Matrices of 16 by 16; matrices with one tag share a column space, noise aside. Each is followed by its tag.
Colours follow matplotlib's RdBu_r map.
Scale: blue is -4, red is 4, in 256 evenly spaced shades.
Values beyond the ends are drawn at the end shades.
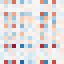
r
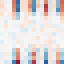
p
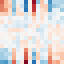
p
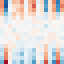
p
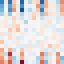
p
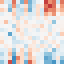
p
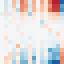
p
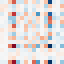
r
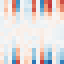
p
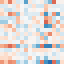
r
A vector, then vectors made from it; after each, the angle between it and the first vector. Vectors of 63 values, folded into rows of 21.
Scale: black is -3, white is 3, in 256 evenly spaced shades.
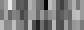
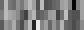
orthogonal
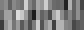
partly opposed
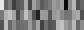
orthogonal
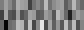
orthogonal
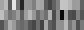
orthogonal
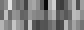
nearly parallel
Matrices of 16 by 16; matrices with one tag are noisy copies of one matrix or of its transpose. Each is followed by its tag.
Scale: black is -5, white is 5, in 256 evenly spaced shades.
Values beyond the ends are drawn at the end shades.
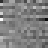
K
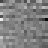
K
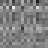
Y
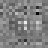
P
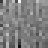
K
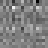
Y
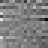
K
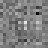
P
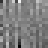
K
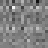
Y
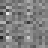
Y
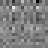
Y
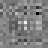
P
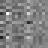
Y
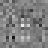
P
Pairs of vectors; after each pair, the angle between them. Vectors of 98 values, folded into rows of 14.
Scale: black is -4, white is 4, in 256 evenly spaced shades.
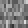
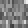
nearly parallel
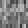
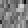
partly aligned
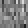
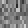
partly opposed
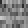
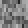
partly opposed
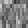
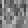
partly opposed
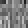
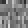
nearly parallel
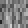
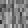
nearly parallel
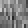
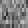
partly aligned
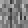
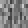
nearly parallel
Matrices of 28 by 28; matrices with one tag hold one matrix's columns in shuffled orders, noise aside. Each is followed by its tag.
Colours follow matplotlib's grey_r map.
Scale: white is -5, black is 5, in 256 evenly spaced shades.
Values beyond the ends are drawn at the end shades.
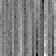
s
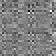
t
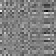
t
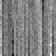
s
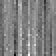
s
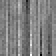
s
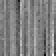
s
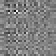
t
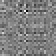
t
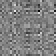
t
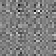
t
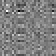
t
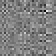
t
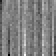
s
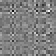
t
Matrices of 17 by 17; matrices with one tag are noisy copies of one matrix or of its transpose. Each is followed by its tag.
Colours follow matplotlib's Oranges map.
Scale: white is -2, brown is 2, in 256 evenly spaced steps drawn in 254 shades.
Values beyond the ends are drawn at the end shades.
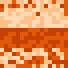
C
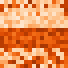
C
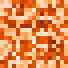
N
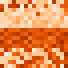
C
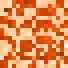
N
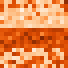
C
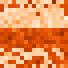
C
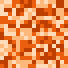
N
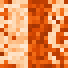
C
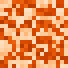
N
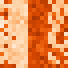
C
